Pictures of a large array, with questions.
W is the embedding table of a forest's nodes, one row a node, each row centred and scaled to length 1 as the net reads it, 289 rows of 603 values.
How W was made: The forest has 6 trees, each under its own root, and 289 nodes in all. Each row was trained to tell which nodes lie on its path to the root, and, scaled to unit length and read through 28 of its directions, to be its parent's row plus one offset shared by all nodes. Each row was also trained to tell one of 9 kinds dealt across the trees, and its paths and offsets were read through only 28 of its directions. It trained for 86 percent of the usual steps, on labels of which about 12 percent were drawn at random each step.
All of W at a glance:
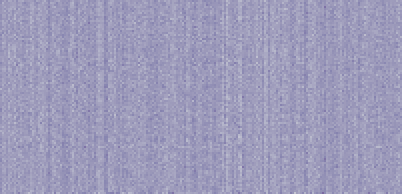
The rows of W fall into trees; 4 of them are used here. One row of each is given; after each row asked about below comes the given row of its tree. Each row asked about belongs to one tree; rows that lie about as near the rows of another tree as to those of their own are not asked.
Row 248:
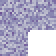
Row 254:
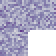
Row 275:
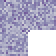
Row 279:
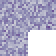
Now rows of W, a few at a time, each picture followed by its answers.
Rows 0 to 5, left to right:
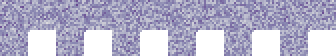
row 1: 254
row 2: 275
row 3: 248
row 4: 248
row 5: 254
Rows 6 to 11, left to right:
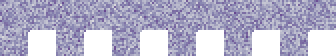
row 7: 254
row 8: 279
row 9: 248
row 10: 248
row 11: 254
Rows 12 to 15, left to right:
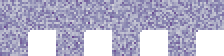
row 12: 254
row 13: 254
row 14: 275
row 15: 275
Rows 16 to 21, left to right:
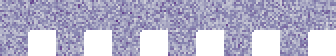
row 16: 254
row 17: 248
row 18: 275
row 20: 275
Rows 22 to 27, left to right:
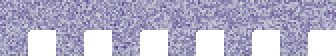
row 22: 275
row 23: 248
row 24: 275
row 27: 254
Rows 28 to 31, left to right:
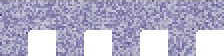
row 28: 254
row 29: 254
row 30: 275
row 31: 275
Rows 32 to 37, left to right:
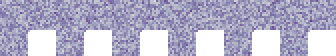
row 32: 248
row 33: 248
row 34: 248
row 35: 275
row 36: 279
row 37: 248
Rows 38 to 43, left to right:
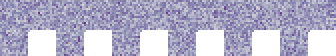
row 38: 254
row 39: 248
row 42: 248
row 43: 275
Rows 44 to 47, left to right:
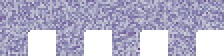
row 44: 275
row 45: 254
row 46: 279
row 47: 254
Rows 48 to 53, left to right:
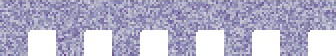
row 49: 279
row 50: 254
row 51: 248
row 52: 254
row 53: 254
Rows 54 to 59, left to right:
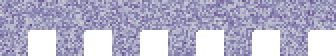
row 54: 279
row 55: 248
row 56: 248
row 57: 275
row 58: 254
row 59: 254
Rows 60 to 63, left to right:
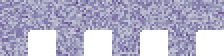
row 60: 279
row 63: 248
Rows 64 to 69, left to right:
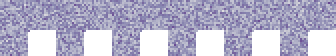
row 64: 275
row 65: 248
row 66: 254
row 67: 254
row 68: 248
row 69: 248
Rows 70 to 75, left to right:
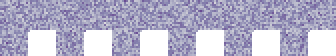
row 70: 248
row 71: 275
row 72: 254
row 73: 254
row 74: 254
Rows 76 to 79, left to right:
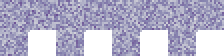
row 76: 254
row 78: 248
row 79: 279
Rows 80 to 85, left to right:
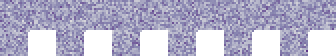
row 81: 279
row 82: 254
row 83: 275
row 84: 279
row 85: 254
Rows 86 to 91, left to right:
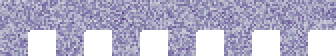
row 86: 275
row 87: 275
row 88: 248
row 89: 254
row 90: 254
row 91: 254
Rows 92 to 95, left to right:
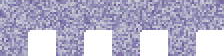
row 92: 254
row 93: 254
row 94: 275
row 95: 275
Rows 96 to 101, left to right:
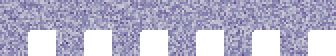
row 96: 248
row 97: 254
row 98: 254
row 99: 248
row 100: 275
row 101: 279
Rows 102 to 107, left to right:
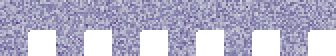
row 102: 275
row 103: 275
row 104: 248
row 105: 275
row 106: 254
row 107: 248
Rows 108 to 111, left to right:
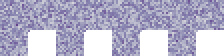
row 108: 275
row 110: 248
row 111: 279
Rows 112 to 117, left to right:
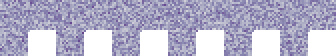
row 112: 254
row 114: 254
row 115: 254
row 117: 254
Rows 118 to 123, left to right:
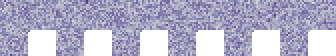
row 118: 275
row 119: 254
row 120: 254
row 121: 248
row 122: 275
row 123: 279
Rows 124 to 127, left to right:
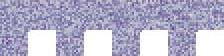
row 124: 248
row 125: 254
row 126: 254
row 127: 254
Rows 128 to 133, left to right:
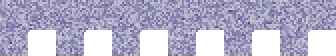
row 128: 248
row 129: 254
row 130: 248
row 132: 279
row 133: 279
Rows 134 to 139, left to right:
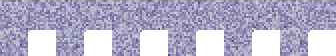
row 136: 275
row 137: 248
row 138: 275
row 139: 254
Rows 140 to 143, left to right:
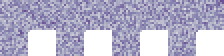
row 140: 279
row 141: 248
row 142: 248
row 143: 275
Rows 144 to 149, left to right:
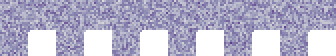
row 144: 254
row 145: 254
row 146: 275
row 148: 254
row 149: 254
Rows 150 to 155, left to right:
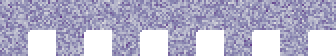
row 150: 248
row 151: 254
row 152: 275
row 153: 254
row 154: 248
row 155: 279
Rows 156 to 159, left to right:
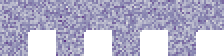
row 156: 254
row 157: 254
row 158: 279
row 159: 248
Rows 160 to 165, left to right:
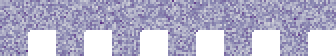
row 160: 275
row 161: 279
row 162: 254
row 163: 275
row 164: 254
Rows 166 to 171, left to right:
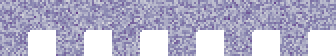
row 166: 254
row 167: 248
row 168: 279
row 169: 248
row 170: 279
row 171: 248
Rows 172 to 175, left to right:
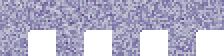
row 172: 275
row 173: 275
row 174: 275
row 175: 275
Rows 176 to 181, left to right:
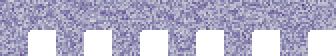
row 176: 248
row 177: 275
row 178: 248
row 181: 248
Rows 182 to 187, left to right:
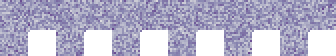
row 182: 275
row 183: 248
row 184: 275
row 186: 279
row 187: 275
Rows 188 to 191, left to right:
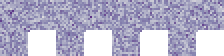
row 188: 275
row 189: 279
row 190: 248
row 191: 279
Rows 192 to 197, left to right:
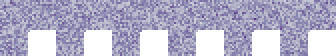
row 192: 275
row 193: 254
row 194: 254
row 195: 279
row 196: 248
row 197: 279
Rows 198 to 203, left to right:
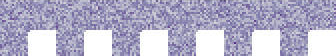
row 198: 248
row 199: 279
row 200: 248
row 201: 275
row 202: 248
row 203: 254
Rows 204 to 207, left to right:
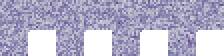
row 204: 275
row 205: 254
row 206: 254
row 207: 254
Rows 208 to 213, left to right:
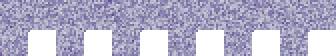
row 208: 254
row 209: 275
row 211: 254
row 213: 248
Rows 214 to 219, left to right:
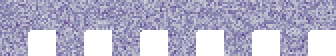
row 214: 248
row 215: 254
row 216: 275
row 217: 279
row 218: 279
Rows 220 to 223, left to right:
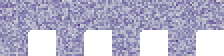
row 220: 279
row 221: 248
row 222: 275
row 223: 279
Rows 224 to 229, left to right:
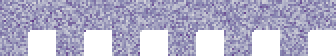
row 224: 248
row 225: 275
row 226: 279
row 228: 248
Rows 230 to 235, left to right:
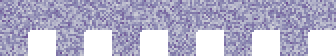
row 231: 254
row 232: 254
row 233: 275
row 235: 254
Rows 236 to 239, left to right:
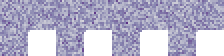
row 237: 248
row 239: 248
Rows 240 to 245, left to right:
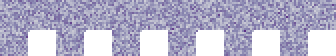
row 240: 254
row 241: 254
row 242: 248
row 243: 275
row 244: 254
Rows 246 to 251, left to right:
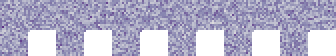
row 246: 248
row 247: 279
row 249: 254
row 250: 275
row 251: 275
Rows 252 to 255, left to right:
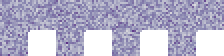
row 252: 254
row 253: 248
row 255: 248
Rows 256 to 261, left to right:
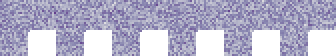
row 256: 248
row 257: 254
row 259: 248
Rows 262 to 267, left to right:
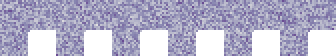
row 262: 254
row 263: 248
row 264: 248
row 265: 275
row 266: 254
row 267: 254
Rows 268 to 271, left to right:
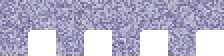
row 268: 254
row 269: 279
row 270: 254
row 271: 254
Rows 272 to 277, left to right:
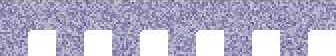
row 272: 254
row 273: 254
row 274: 275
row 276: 248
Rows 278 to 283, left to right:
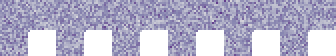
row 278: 254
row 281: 248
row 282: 248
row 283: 254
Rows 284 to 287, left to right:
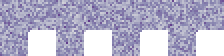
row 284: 254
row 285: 248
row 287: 275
